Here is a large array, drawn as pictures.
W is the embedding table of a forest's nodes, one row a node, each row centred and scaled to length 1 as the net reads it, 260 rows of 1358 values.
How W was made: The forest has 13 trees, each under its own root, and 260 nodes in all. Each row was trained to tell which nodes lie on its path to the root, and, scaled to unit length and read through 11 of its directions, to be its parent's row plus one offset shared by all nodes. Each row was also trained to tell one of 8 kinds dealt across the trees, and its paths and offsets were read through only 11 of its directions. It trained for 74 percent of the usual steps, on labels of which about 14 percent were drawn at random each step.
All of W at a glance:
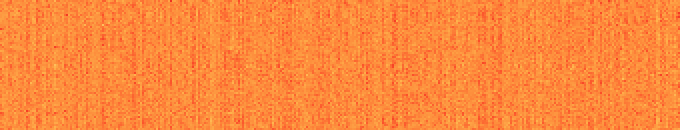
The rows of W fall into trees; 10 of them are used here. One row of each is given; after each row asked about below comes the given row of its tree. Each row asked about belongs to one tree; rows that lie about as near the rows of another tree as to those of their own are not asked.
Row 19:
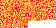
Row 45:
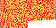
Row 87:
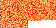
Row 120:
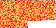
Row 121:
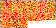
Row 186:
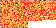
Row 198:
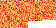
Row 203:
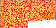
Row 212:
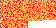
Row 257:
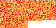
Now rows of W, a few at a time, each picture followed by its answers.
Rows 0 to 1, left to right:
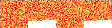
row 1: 257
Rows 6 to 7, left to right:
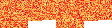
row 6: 212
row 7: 186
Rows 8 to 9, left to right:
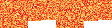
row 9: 120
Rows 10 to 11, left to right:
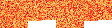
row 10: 257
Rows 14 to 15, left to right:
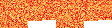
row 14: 120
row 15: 203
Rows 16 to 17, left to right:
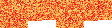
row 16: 121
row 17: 19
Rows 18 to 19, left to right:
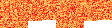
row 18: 212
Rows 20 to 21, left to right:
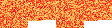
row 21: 120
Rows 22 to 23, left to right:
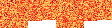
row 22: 198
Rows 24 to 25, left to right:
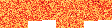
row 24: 198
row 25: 120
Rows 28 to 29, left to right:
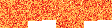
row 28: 19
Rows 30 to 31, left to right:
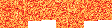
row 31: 121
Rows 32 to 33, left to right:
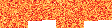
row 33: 198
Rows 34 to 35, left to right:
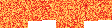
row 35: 203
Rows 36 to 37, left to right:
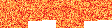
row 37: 212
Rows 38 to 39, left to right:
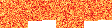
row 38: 198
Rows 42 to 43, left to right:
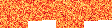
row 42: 212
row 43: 198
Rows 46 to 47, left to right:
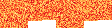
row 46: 19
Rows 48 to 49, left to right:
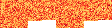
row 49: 203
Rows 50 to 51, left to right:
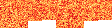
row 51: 186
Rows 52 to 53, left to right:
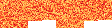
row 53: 45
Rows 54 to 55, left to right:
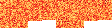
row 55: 120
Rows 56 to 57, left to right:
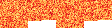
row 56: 212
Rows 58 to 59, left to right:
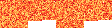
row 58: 203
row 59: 121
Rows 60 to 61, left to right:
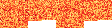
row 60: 212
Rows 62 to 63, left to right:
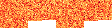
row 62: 203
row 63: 198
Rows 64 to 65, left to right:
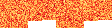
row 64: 19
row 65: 198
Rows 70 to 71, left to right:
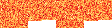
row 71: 120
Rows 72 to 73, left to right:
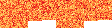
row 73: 203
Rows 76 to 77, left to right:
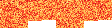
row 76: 212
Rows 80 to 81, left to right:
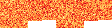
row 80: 19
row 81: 186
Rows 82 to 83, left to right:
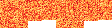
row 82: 212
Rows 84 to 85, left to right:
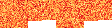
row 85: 198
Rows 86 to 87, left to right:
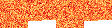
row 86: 257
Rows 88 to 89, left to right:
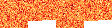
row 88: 198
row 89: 19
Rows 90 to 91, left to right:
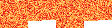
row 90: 203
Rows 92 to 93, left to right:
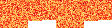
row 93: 203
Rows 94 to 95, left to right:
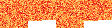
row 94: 87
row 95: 120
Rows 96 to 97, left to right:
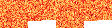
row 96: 19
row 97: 212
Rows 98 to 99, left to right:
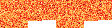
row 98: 120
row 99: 203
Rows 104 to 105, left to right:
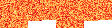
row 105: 212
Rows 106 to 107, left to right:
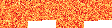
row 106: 186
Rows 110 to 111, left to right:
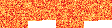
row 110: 19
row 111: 186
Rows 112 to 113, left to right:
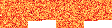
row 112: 198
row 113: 121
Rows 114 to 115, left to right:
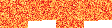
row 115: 19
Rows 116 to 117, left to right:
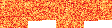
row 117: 186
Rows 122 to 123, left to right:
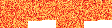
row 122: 257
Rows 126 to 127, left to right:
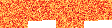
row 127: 87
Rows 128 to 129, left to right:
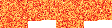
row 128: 198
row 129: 19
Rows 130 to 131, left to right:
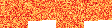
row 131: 257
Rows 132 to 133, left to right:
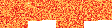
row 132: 19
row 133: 212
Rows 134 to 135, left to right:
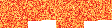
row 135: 198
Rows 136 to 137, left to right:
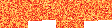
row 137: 186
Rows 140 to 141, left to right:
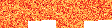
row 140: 203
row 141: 45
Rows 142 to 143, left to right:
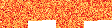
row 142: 87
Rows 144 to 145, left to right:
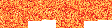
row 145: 212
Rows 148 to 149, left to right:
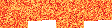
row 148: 186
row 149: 121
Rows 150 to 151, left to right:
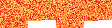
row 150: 257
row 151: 198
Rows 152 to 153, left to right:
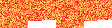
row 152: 121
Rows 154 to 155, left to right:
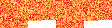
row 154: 257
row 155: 203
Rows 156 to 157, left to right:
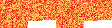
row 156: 186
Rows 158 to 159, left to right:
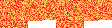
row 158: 19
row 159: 212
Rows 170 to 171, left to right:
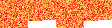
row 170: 121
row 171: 19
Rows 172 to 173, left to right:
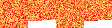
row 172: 186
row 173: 121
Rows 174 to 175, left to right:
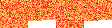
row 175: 212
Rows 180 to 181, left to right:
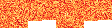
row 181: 203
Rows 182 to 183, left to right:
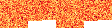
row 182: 87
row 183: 120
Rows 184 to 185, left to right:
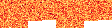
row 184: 186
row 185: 87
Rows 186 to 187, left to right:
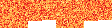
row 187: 19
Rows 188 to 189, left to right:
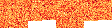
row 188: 203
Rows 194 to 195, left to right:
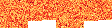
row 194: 19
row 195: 203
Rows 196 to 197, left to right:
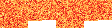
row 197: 87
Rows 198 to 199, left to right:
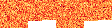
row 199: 257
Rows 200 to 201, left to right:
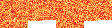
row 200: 203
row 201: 87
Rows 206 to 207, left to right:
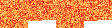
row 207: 198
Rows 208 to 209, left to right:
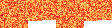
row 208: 186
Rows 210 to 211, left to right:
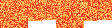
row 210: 212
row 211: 19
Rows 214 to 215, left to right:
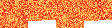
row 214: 186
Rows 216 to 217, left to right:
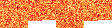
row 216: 120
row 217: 121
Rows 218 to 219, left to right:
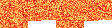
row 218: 198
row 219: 212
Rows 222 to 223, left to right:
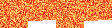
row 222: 198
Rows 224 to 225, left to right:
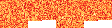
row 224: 203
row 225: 203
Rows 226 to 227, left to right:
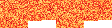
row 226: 120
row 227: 120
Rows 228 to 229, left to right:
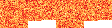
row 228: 212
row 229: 203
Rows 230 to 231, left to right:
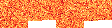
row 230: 212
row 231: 186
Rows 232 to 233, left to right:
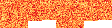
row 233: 19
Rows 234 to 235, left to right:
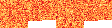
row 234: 198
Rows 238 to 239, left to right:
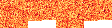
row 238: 212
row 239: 19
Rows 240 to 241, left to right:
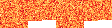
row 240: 198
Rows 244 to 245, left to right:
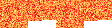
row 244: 257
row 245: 212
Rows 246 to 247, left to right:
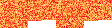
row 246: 198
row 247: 198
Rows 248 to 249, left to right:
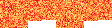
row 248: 120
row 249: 19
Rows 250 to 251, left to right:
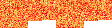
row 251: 186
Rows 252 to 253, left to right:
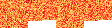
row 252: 212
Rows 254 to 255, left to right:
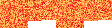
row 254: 198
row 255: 19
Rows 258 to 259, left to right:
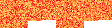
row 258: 19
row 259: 120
